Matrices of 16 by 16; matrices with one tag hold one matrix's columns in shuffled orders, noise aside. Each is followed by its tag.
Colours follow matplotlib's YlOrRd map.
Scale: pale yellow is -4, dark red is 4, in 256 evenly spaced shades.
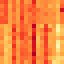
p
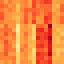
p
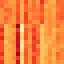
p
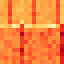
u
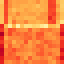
u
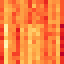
p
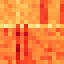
u
